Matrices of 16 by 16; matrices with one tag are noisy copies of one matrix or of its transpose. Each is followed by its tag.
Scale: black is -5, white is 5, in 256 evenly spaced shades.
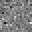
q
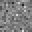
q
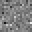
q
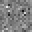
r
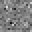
r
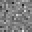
q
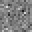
r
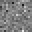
q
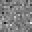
q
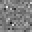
r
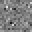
r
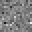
q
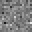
q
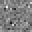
r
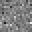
q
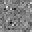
r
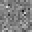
r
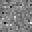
q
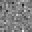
q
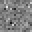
r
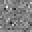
r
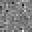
q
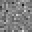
q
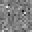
r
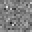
r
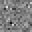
r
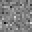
q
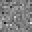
q
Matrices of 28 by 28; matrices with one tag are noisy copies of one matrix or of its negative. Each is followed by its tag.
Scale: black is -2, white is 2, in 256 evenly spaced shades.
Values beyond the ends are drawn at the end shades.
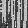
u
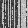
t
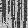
u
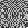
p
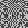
p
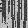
u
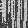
u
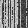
t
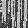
u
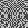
p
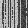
t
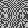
p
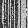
t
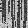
u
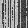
t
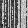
t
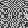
p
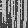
u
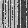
t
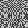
p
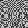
p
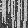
u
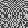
p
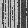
t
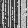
t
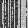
t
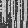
u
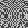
p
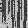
u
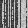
t
